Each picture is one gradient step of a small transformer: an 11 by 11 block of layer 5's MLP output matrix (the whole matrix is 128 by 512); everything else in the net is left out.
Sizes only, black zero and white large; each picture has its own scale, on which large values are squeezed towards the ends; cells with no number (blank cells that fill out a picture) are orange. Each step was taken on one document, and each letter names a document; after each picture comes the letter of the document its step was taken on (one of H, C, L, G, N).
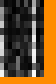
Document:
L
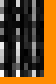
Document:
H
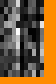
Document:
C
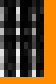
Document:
H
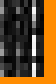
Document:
L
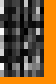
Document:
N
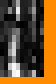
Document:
C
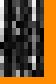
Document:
N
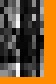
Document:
C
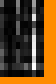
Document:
L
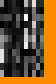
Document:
N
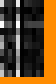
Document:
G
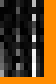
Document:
L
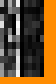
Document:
G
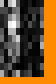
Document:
C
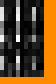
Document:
H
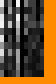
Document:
G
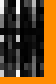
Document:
H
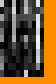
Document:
N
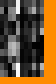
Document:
C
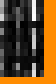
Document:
L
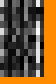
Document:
N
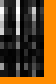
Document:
H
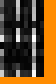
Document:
L
